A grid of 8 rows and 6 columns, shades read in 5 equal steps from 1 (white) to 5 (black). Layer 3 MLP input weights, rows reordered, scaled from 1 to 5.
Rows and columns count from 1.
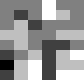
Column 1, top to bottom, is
3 3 3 2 3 4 5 4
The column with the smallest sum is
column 6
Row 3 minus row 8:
-1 0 3 -1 2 2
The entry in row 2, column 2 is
4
